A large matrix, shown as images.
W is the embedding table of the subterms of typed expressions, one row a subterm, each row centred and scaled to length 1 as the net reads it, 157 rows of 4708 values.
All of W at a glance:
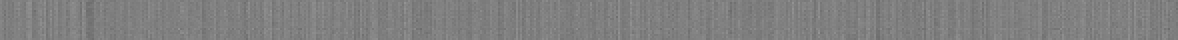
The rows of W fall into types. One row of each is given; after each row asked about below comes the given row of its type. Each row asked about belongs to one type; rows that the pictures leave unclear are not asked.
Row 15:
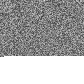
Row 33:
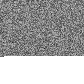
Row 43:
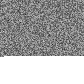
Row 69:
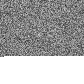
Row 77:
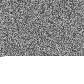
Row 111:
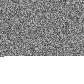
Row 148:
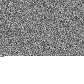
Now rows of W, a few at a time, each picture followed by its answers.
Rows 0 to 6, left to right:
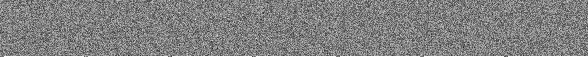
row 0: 33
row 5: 148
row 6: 15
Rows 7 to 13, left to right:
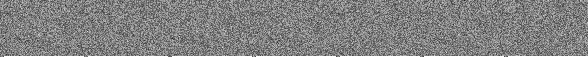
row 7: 69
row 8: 43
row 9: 33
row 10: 69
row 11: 15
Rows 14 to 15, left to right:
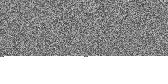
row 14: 43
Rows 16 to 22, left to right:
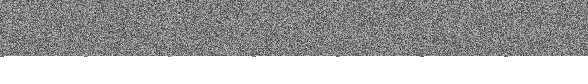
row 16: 33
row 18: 77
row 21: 33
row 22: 15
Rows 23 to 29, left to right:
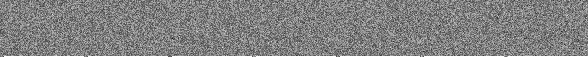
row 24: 43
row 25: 33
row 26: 77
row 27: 33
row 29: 148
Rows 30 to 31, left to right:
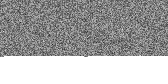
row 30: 43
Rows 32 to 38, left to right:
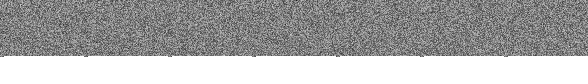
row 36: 15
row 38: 111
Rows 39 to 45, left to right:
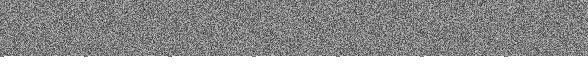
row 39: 43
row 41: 43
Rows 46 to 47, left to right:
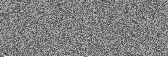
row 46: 15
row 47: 77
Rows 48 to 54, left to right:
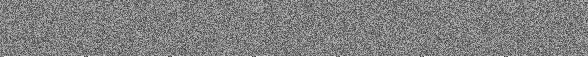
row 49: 33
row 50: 15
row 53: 69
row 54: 111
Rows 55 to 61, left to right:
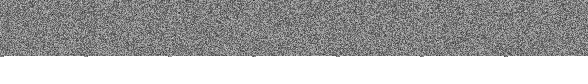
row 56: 69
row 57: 77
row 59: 43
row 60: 15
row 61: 15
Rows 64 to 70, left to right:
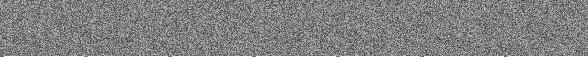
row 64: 33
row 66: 43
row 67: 33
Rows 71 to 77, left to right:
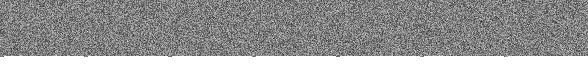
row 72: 43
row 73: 111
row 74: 148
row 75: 15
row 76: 148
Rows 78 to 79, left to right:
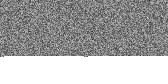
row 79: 111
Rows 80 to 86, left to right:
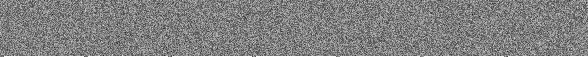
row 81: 33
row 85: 77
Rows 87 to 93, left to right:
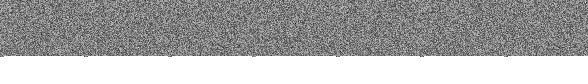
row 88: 111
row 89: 111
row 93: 111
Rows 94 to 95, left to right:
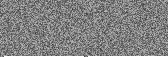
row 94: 43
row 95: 15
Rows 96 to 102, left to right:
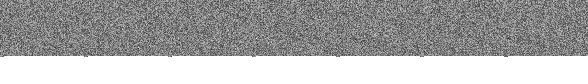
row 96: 111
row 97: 43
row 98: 43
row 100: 69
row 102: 33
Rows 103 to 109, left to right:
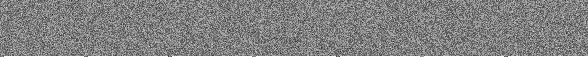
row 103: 69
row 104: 111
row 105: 33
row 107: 33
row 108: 77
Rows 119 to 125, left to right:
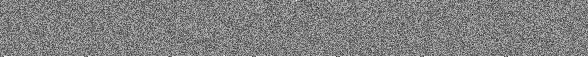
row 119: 43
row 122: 15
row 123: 111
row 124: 69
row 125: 69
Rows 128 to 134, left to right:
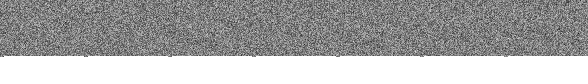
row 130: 148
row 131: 43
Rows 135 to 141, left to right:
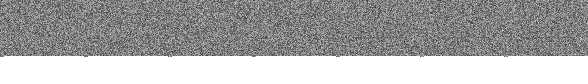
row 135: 43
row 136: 15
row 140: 77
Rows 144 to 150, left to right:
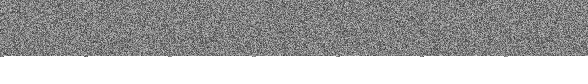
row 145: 15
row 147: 77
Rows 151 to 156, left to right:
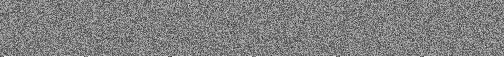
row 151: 15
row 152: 77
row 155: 69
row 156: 111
